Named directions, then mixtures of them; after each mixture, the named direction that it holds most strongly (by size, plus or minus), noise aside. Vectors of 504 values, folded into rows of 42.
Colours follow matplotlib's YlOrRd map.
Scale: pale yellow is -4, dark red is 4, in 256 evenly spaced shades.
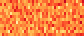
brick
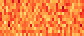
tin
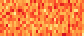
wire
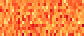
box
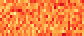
wire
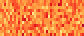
box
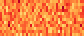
tin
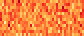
tin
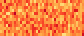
wire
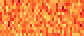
tin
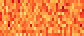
tin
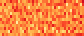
brick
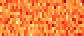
brick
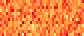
box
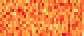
wire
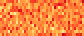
brick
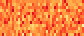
box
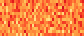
tin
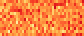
brick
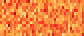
wire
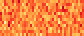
tin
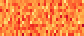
box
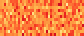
box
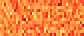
brick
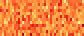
box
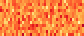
box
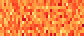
box
